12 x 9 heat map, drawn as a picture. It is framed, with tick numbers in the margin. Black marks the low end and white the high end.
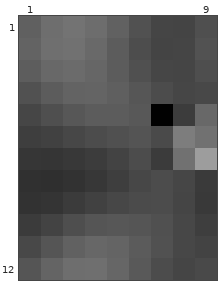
Roughest part: middle right. Stripes: none. Odd patch: rougher, in the middle right. Calmest part: top right. Average level on the scale: 30%.
